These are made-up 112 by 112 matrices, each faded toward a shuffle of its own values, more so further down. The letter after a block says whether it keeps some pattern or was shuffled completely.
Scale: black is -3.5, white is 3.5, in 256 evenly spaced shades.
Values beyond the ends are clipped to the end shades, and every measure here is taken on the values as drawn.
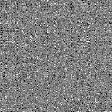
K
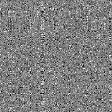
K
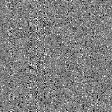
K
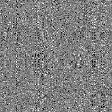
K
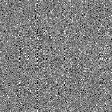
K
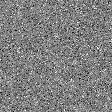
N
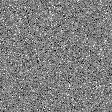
N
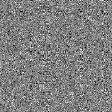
K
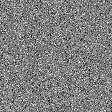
N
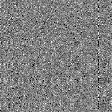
K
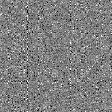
K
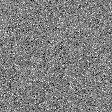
N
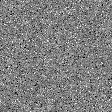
N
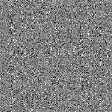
K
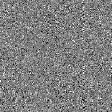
K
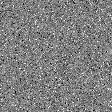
N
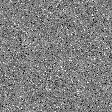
N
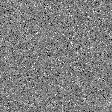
N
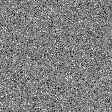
N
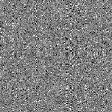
K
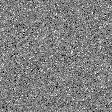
N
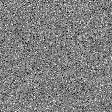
N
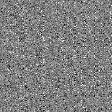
K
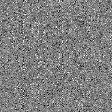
K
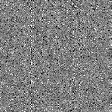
K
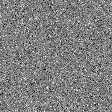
N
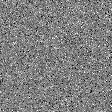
N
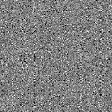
K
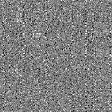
K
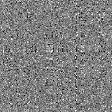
K
